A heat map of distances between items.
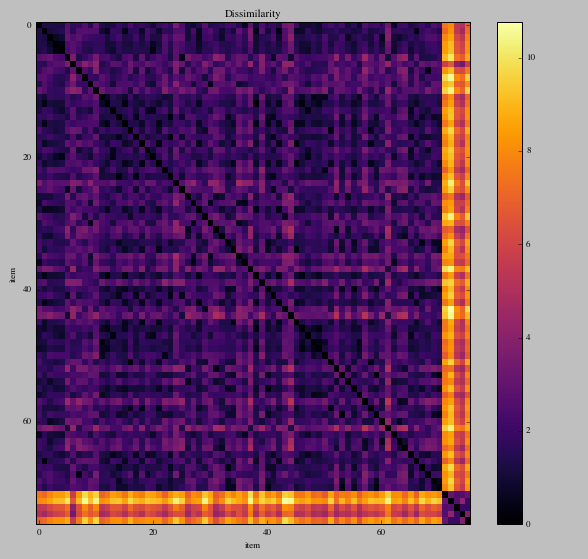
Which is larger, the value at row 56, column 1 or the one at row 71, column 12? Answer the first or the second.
the second
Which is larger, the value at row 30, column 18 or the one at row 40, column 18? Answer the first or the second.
the first
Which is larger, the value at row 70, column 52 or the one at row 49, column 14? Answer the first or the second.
the first
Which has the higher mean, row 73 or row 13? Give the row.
73
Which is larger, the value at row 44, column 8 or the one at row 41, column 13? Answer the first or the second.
the first
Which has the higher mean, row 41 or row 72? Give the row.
72
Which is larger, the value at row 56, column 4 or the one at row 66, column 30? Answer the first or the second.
the second
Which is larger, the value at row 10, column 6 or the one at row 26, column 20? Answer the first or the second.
the first
